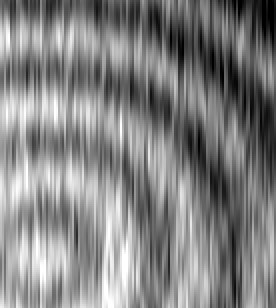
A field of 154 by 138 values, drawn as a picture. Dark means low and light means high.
Average level on the scale: 50%. Slope: up to the bottom left. Ninth with the lowest average: top right. Rings: centred on the bottom left. Mirror symmetry: none.
